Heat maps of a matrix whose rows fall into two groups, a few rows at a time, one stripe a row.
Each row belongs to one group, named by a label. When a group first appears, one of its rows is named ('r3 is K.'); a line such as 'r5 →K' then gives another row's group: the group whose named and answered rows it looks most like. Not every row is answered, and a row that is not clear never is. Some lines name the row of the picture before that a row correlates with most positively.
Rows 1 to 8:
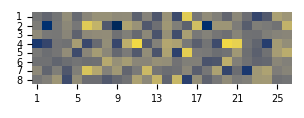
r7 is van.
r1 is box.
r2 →van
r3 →box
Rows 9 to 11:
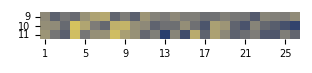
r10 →box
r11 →box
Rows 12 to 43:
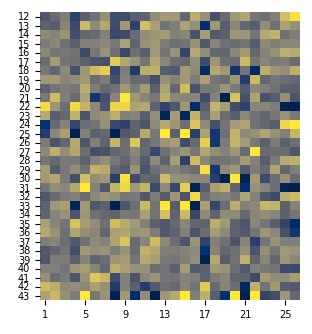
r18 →van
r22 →box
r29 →van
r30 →van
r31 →box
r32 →box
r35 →box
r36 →box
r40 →box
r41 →van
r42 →van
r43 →van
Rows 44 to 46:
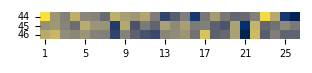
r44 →box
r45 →van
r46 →van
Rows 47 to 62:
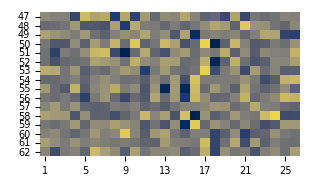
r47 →van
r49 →box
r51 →van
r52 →van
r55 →box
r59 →box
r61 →van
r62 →van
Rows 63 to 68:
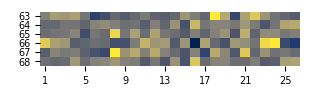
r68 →box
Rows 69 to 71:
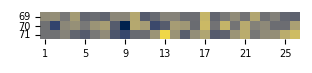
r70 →van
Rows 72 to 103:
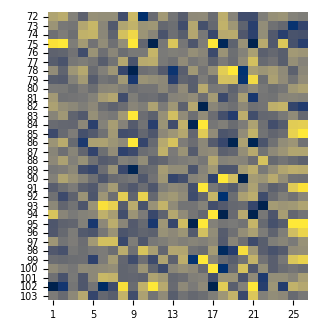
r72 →van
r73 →box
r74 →box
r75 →van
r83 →van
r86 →van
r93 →van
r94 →van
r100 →van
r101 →van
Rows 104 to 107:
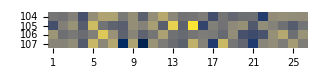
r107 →van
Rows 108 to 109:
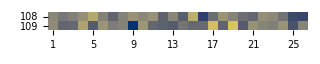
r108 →box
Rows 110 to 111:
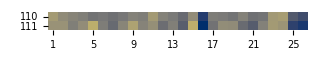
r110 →box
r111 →box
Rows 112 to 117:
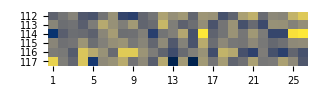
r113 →van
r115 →box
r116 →box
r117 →box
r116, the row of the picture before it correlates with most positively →111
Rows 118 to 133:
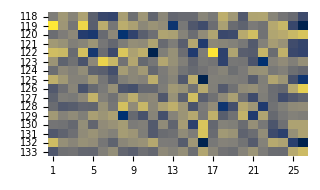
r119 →box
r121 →box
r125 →box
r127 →box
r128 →van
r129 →van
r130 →box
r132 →box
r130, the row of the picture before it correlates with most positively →115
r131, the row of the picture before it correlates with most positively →114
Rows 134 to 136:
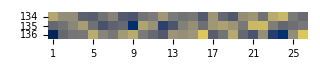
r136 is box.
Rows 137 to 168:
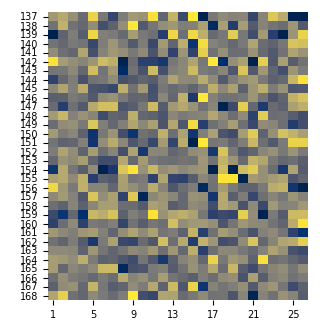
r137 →box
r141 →box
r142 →van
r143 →van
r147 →van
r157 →van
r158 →van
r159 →van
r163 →box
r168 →van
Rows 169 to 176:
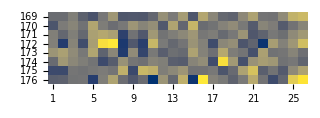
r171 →van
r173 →van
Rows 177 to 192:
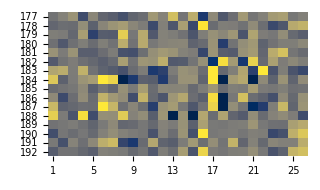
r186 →van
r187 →van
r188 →box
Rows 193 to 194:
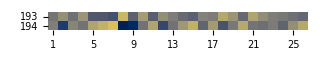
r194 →van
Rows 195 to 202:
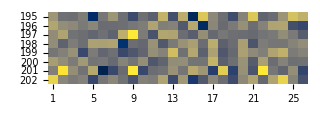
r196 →box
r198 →van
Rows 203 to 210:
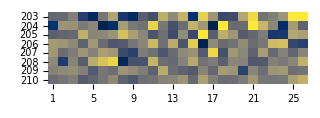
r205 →box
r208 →van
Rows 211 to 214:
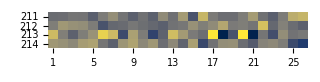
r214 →box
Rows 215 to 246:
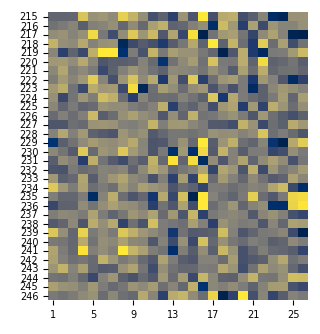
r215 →box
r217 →box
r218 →van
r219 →van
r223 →van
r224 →van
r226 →box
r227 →van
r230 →box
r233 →box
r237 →box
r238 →van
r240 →box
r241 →box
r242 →van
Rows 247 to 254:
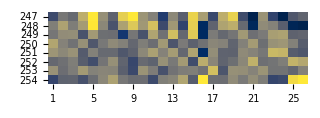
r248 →box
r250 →box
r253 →van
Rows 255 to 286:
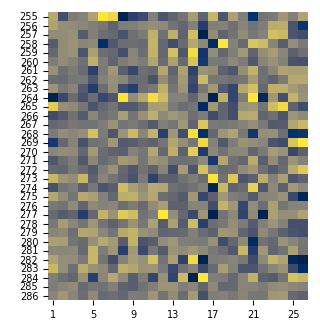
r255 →van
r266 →van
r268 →box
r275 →box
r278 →box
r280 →van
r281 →van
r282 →box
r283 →box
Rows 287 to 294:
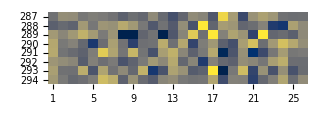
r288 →box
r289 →van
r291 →van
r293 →van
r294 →van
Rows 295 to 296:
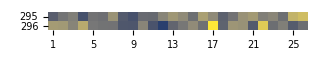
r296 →van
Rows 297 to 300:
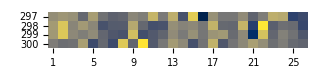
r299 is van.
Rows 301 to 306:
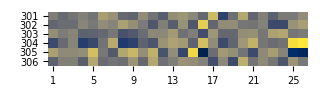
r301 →van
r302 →box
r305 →box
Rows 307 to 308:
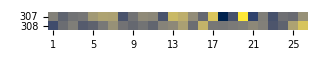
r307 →van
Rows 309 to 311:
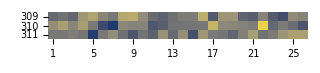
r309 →box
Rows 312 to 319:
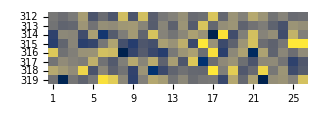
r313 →box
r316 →van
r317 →box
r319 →van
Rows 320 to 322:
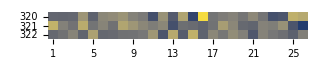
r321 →box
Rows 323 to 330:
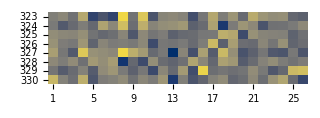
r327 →box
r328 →van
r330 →box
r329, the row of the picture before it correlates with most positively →320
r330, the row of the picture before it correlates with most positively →321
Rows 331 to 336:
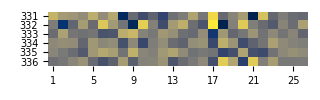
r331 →van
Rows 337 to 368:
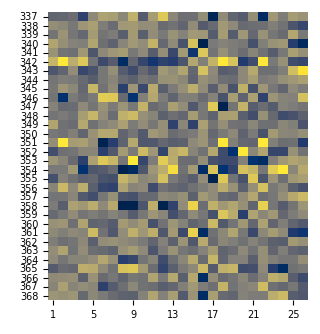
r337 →van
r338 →box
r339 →van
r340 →box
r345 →van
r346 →van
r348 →box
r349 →box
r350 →van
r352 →van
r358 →van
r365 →box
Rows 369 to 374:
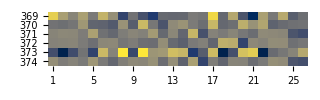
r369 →van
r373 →van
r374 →box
